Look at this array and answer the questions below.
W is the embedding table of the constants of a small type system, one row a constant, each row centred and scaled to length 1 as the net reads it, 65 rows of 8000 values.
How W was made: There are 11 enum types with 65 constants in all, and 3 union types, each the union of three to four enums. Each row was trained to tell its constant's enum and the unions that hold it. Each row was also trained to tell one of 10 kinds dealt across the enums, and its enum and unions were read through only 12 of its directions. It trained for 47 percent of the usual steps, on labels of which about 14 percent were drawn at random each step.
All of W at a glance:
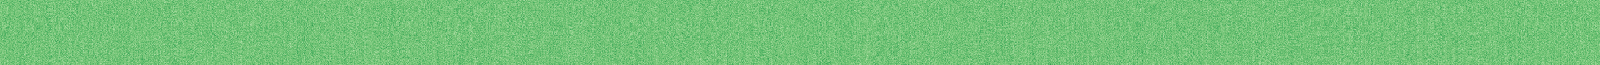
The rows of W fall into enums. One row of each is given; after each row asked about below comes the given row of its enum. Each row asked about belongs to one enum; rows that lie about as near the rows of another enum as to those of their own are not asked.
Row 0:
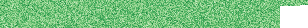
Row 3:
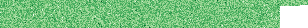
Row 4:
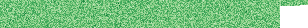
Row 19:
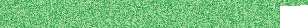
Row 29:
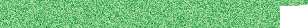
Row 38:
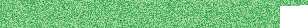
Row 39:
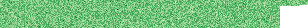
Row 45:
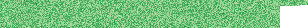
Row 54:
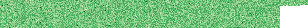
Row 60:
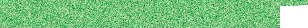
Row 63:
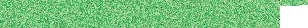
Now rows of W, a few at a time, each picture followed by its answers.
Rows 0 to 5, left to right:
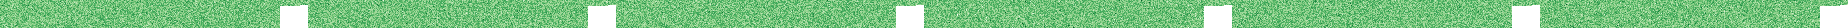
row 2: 39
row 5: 19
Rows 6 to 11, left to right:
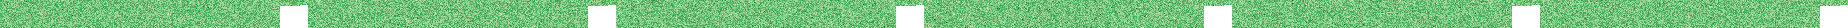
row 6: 45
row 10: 54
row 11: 54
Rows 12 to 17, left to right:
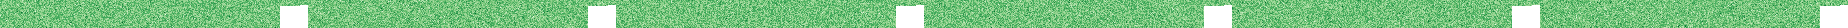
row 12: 19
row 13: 60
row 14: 0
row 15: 29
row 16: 39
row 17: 60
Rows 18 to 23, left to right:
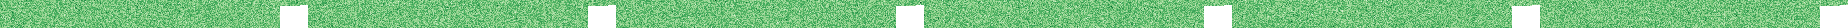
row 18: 45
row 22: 4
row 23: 4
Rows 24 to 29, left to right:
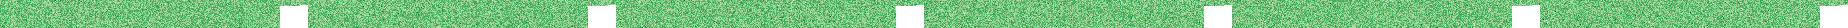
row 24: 0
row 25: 39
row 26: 29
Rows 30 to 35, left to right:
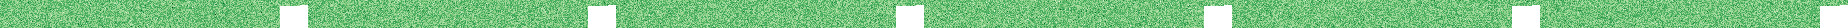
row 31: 19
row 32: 45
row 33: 54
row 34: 19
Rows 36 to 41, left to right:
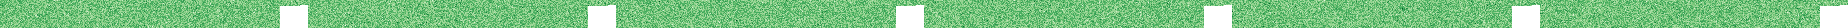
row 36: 3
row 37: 3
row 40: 3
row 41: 60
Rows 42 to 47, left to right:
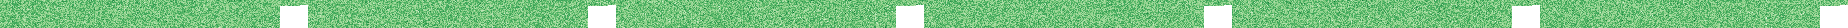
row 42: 60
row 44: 39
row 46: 3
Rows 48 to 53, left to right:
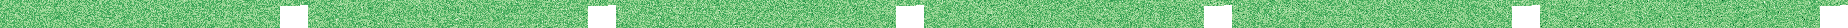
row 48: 19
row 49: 54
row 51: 4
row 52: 4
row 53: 39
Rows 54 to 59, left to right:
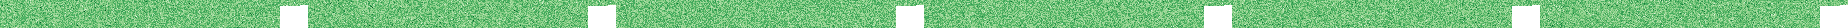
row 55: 4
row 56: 29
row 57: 19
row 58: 54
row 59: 4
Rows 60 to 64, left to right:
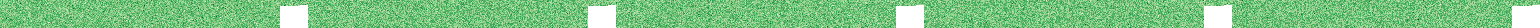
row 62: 29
